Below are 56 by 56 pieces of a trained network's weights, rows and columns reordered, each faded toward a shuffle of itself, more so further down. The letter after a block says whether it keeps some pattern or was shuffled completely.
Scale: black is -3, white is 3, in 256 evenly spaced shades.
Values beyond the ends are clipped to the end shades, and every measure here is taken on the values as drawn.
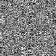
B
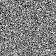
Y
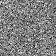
Y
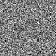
B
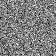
Y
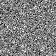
Y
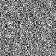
B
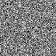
B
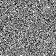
Y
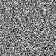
B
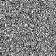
B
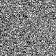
B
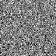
B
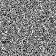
B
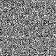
B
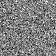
Y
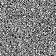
Y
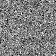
Y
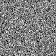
B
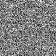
B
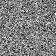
Y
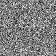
Y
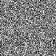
B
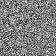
B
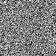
Y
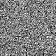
B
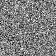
Y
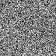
Y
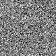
B
